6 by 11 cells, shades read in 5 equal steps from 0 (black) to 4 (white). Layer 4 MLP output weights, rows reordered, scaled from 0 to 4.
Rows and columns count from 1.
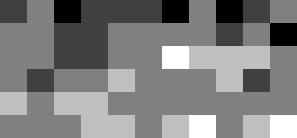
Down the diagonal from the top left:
1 2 1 2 2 2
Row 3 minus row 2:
0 0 0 0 0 0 2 1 2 1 2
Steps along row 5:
down up same down same same same same same same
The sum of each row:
11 17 25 22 25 30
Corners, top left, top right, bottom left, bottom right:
1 2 2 4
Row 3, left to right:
2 2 1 1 2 2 4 3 3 3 2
